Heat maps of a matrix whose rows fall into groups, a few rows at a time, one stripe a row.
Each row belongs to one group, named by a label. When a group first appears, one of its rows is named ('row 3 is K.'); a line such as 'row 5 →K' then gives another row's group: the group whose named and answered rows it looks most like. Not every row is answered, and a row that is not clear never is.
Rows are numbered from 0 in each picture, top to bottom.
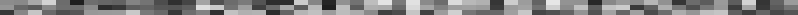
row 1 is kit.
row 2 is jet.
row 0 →kit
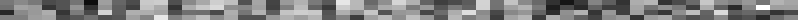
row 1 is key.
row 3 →kit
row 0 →key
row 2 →jet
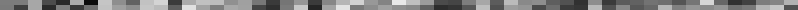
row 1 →key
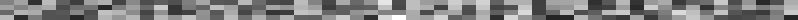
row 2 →jet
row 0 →kit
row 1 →kit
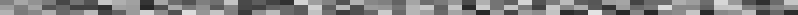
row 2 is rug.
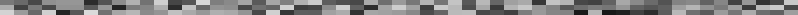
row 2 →rug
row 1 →key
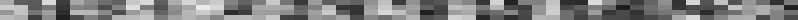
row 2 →rug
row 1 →rug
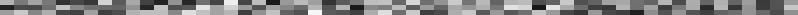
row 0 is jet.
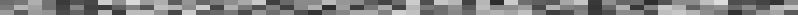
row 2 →key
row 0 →jet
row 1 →kit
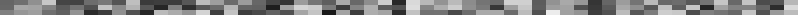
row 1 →jet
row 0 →kit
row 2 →kit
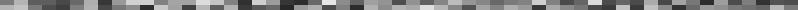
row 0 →rug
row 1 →kit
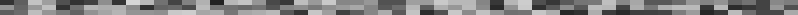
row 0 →jet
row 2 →rug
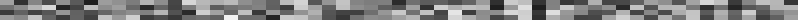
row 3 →jet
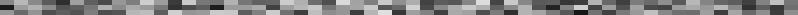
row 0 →key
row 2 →rug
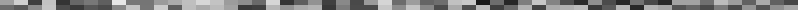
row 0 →rug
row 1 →kit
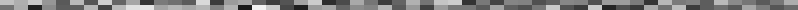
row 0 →jet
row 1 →rug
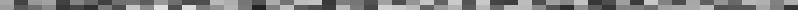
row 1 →key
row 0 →kit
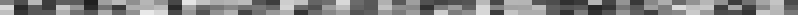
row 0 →key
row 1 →key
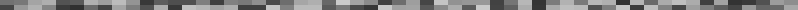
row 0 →jet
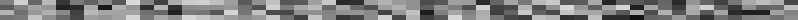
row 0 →rug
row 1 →kit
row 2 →jet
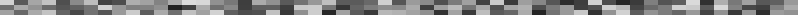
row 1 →jet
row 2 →kit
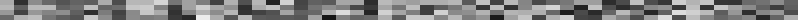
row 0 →key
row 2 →key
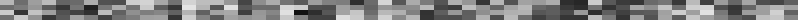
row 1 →key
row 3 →key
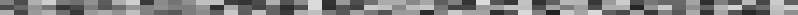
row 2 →jet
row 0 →kit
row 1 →kit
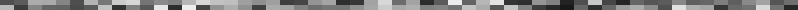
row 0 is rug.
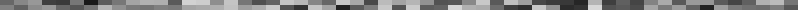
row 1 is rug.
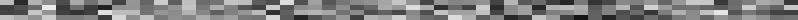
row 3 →rug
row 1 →kit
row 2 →jet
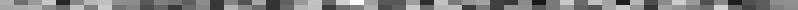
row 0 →jet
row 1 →jet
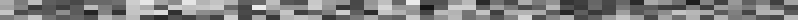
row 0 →rug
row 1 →rug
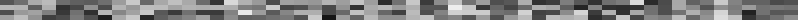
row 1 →rug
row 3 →kit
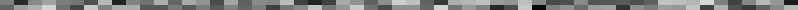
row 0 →key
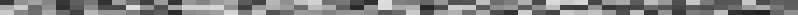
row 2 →jet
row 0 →kit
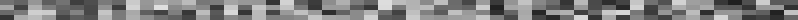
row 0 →key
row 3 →jet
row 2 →jet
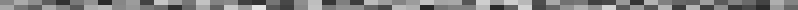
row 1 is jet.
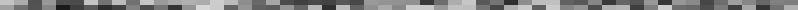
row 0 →rug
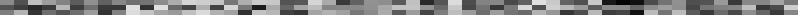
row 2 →rug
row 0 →rug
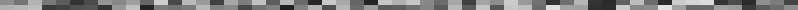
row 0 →key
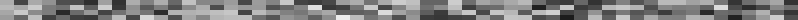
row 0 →key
